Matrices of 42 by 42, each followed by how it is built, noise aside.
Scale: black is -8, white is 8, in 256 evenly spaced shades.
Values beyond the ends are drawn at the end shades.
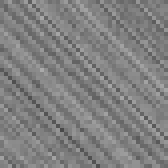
Toeplitz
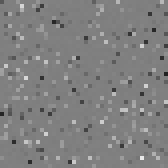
sparse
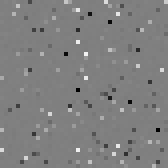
sparse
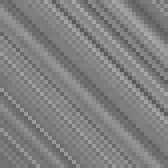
Toeplitz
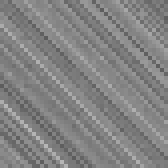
Toeplitz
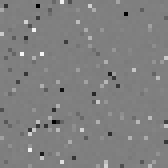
sparse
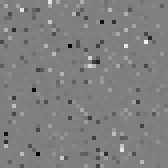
sparse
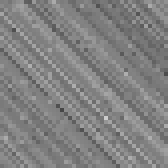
Toeplitz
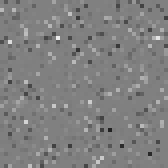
sparse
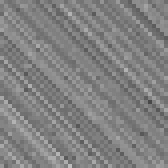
Toeplitz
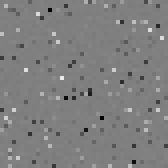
sparse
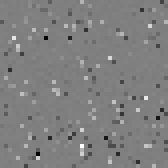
sparse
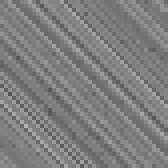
Toeplitz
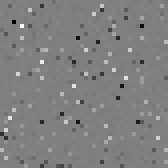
sparse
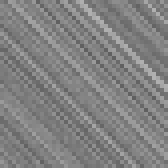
Toeplitz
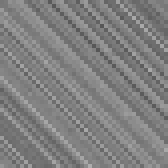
Toeplitz
